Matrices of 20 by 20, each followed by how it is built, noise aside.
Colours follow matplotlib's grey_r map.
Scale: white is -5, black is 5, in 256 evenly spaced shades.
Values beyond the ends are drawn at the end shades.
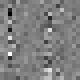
uneven columns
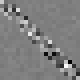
banded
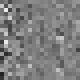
uneven columns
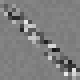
banded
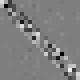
banded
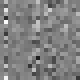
uneven columns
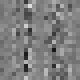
uneven columns
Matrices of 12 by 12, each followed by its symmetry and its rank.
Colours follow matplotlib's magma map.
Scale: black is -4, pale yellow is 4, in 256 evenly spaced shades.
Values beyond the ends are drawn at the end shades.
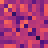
symmetric, full rank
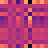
neither, rank one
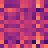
neither, rank two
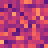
neither, full rank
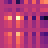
neither, rank one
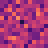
symmetric, full rank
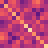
symmetric, full rank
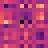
neither, rank two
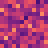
neither, full rank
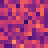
neither, full rank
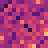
symmetric, full rank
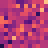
antisymmetric, full rank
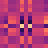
neither, rank one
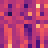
neither, rank two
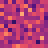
antisymmetric, full rank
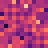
antisymmetric, full rank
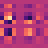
neither, rank one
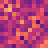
symmetric, full rank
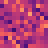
antisymmetric, full rank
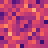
symmetric, full rank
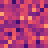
antisymmetric, full rank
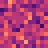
antisymmetric, full rank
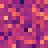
neither, full rank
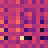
neither, rank two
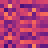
neither, rank two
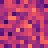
neither, full rank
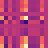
neither, rank one
